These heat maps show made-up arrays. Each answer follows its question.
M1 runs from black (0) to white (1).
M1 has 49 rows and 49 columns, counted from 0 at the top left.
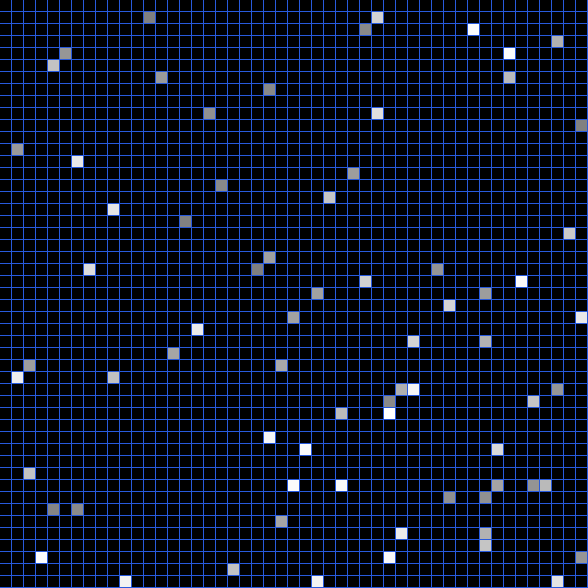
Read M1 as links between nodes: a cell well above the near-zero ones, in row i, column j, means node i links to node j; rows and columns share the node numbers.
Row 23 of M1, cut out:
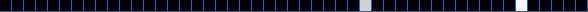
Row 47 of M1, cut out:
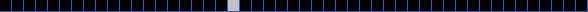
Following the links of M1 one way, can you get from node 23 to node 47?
no
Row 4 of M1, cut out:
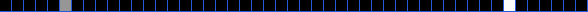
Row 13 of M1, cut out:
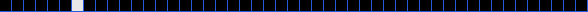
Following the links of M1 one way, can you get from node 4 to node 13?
yes
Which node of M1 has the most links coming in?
node 40
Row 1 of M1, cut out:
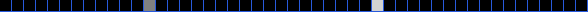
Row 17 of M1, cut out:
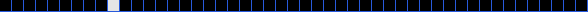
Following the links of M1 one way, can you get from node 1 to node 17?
yes
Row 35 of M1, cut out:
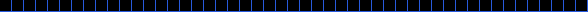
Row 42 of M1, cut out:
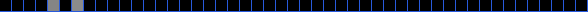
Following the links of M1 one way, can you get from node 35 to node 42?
no
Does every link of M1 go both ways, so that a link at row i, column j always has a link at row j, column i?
yes
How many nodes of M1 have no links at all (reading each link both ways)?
6
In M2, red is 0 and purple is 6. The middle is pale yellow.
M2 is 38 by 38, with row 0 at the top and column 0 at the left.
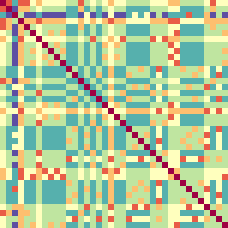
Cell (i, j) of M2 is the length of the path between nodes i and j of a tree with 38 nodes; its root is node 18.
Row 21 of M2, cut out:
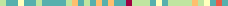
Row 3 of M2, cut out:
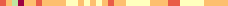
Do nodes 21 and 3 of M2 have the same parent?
no
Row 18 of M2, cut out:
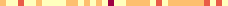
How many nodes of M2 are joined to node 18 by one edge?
4
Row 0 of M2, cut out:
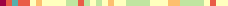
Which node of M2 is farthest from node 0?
2
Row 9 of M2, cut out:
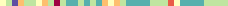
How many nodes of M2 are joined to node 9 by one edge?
1
